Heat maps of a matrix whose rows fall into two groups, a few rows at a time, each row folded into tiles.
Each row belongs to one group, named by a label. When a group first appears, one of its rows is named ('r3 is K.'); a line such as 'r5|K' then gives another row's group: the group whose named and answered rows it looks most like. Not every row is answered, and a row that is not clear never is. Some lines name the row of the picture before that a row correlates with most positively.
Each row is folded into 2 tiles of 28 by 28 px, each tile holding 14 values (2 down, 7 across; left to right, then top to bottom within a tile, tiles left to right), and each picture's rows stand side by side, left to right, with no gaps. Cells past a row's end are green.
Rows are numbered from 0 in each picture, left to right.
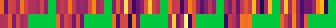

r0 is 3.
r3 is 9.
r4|9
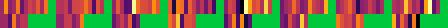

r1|9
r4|3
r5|9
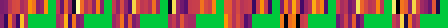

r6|3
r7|3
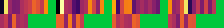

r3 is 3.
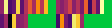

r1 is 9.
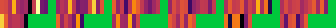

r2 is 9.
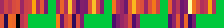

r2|3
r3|3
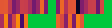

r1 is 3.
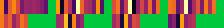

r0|3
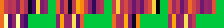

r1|9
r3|9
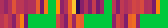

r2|9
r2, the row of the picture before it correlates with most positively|3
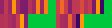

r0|9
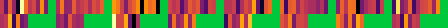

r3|9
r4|9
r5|3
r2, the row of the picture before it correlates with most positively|1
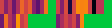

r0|9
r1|9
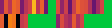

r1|9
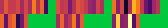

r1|9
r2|9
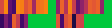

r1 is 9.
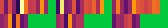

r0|3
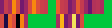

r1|9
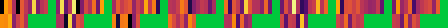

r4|3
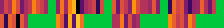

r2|3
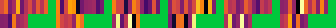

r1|3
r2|9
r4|9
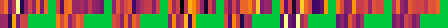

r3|9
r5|9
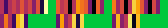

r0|9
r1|9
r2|9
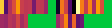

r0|3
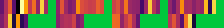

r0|3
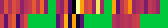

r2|3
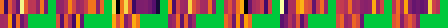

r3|3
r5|3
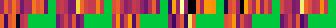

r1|3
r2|9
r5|3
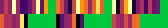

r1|3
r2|3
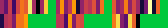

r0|9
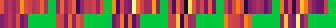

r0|3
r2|3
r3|3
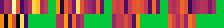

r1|3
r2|9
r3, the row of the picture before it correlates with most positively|4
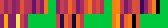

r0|9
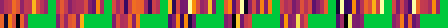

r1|9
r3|3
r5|9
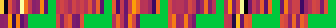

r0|3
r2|9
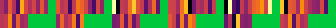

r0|3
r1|9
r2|3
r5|3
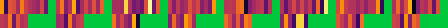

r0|3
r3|9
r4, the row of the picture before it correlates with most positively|3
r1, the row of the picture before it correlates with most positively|3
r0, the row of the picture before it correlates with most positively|5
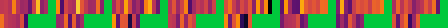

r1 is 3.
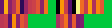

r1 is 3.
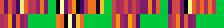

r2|9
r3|3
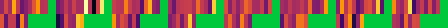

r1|9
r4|9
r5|9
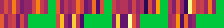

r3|3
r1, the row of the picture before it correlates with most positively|4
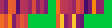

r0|3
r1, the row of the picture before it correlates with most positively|1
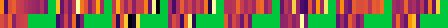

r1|3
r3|9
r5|9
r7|9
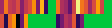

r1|3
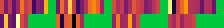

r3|3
